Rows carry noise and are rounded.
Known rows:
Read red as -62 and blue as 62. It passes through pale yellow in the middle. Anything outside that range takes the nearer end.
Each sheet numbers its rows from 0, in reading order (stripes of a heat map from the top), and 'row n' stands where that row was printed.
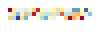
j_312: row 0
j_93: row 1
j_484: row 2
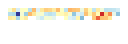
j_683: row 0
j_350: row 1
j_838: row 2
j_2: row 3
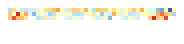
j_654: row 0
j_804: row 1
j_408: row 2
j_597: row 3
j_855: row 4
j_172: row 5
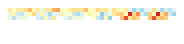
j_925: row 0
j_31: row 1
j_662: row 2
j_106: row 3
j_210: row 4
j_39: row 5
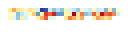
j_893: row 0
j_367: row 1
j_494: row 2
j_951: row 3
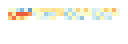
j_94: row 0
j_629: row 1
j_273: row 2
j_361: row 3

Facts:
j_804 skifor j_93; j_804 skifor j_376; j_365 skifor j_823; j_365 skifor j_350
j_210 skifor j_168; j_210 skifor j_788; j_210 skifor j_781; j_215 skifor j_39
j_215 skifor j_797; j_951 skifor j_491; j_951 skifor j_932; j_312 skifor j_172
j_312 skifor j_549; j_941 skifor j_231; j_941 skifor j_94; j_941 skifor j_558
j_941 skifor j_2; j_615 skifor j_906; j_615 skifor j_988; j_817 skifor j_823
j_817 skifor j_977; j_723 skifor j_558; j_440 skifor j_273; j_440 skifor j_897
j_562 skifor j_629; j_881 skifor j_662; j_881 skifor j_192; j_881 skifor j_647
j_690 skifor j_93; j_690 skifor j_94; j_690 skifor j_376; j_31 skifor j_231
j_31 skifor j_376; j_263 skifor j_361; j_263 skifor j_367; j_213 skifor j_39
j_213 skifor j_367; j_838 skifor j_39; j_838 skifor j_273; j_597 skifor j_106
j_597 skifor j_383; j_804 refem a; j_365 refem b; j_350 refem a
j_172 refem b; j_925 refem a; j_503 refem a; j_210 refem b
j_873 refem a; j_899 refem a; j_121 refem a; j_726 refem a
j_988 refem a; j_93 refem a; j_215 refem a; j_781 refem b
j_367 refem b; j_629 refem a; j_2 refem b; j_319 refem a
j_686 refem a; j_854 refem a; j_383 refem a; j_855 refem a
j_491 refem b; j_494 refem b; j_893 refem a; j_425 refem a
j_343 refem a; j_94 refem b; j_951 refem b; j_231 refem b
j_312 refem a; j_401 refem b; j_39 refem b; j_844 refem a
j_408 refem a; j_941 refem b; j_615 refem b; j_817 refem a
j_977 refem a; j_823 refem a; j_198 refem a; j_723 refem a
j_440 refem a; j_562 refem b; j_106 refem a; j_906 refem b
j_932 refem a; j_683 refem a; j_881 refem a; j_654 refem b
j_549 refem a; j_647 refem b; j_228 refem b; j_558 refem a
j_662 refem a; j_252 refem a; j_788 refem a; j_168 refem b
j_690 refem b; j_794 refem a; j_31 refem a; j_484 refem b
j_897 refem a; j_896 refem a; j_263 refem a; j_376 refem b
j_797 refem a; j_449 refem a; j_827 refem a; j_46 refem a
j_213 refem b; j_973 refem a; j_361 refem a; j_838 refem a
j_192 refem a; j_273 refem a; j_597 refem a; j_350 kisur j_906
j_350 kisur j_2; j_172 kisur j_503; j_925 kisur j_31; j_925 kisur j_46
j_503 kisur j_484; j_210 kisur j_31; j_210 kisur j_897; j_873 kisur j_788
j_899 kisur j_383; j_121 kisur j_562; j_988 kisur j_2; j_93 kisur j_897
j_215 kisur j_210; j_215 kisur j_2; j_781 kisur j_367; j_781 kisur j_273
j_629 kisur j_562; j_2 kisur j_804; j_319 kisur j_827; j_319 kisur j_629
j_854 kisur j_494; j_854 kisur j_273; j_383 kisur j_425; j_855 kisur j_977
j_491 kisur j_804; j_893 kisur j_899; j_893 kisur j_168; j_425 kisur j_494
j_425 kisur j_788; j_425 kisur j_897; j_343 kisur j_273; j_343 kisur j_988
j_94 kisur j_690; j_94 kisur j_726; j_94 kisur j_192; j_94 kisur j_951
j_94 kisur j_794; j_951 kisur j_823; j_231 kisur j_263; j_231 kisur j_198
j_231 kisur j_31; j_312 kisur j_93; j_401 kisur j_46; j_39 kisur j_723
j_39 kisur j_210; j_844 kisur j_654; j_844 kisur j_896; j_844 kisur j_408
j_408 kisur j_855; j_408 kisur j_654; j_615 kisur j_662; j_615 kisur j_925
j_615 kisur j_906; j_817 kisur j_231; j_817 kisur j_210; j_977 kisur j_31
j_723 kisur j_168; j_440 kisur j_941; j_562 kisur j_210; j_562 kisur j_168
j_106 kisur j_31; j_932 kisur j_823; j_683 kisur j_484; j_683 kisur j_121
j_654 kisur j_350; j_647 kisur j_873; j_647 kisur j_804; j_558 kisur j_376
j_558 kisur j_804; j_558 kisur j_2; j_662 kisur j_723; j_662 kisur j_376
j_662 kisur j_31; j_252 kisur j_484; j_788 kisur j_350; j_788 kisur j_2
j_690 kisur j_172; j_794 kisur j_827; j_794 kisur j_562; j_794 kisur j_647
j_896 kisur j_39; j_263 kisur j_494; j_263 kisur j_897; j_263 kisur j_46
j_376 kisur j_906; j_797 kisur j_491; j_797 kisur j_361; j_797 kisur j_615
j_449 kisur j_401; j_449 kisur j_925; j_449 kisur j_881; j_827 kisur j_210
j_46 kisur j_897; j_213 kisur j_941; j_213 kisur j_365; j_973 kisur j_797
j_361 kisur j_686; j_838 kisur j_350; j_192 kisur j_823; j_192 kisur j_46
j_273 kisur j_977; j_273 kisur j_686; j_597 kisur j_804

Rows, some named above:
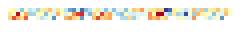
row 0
j_168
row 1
j_973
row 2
j_781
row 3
j_562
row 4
j_686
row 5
j_213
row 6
j_503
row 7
j_973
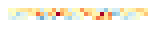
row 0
j_549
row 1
j_932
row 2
j_192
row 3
j_494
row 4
j_46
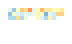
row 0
j_686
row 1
j_319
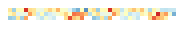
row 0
j_726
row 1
j_977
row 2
j_690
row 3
j_726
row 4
j_797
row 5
j_491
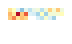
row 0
j_401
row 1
j_273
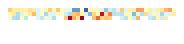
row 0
j_449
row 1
j_988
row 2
j_484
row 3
j_231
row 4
j_198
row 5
j_31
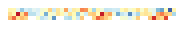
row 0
j_231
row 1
j_343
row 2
j_881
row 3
j_491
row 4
j_121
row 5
j_172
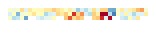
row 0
j_854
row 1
j_794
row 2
j_210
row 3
j_365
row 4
j_31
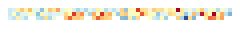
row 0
j_361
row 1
j_686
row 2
j_228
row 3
j_647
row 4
j_823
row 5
j_215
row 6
j_312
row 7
j_906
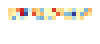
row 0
j_440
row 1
j_823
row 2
j_252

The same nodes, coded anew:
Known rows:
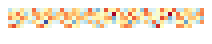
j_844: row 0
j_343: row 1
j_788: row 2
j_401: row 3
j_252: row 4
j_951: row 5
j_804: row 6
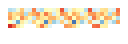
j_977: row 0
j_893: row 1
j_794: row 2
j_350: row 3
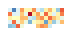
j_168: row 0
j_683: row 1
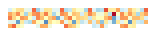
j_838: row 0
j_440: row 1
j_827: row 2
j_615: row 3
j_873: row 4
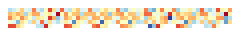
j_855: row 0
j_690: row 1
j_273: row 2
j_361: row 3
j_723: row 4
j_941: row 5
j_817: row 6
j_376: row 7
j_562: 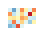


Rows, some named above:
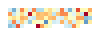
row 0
j_562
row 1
j_925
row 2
j_906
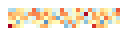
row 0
j_46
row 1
j_440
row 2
j_647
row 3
j_726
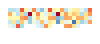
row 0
j_231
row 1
j_906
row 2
j_215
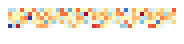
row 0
j_213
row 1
j_121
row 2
j_494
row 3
j_855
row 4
j_168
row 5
j_854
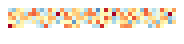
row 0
j_897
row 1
j_210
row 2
j_804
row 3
j_484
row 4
j_503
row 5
j_491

